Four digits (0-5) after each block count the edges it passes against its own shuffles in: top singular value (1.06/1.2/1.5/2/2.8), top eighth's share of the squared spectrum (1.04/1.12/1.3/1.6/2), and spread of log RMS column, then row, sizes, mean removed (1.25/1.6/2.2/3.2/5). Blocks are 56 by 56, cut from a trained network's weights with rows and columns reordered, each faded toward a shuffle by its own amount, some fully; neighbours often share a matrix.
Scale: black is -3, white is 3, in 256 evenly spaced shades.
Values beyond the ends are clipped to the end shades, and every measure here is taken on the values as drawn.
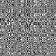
4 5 3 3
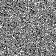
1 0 0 0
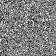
2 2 1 0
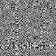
3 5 2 2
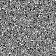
0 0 0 0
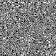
2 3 0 1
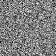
3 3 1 0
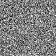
2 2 0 0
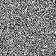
1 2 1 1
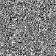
3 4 1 2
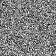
0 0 0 0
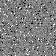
0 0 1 0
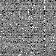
2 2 2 0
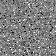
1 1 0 0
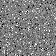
0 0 0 0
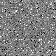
0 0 0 0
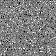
0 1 0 0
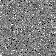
0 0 0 0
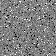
0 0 0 0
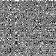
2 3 2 1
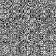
3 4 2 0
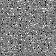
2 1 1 0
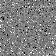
0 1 1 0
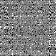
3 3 2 0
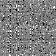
2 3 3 0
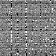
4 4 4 1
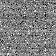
2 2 1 0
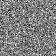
0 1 0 0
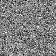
2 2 0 0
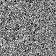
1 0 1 0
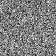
2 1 0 0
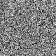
2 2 0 0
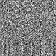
3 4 2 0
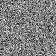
2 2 0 0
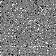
1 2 1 0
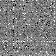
2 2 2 0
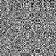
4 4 2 1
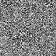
2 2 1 0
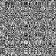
4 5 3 2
